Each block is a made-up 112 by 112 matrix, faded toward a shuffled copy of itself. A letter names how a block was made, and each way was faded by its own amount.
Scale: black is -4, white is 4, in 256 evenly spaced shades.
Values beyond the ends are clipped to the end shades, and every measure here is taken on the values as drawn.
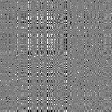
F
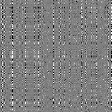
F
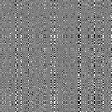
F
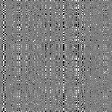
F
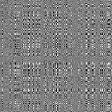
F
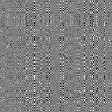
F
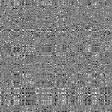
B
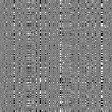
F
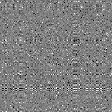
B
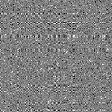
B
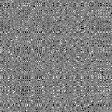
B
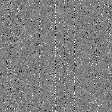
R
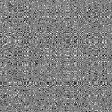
B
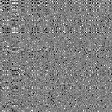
B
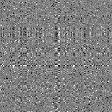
B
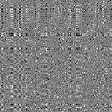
B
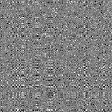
B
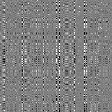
F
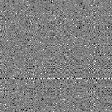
B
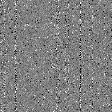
R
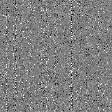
R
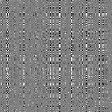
F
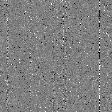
R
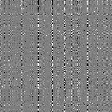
F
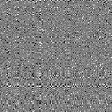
B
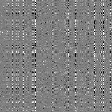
F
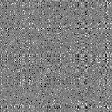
B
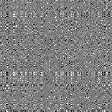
B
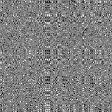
B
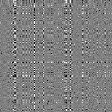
F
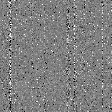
R
